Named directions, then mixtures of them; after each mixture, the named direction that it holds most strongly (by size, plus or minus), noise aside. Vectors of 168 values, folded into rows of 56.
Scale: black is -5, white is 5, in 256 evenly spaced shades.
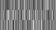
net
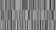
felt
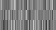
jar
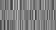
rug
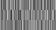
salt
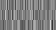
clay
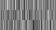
net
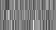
net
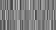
rug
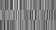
rug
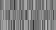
jar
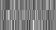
net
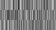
rug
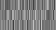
net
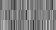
jar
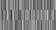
salt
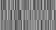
salt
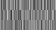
salt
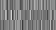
salt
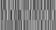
salt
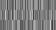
clay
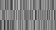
rug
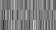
jar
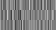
salt
